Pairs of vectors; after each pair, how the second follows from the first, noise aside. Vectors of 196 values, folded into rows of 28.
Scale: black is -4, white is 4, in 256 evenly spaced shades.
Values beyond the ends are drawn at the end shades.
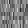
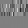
partly zeroed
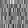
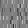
partly zeroed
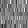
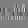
partly zeroed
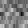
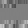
partly zeroed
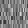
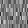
sign-scrambled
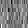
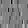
partly zeroed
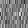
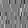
partly zeroed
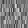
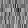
sign-scrambled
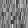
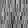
sign-scrambled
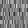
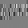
partly zeroed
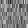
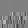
partly zeroed
